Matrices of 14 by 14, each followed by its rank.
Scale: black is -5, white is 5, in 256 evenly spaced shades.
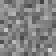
full rank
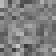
three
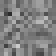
three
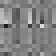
two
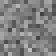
full rank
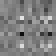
two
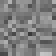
three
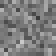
full rank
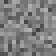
full rank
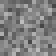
full rank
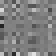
two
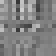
two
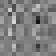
two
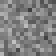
full rank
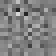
three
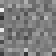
three
